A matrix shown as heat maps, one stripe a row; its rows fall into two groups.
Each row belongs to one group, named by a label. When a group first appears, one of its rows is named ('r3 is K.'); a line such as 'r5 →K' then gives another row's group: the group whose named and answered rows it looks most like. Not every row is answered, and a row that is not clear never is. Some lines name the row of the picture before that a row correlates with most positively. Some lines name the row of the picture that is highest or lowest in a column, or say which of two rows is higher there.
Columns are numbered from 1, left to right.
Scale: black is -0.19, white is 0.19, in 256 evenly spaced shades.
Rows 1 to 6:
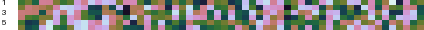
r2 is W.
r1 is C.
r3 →W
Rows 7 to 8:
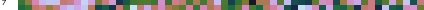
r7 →C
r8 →W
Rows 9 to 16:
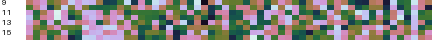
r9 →W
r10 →W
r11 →C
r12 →C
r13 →W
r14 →C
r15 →C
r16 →C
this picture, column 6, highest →10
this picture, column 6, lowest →14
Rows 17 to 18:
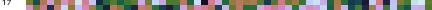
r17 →W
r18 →W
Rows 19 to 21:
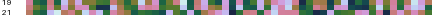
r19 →W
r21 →C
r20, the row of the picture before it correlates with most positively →18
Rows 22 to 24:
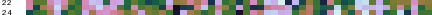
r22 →C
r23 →C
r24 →C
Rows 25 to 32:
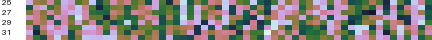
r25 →W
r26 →W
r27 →W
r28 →W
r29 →W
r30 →C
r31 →C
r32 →C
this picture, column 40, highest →28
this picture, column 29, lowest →30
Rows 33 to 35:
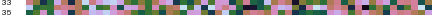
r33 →C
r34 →W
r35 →C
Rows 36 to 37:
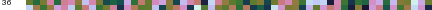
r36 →W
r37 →W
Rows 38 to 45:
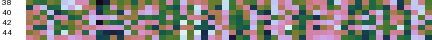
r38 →W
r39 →W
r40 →W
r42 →W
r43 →C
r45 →W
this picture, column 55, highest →39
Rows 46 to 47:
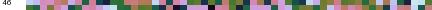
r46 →W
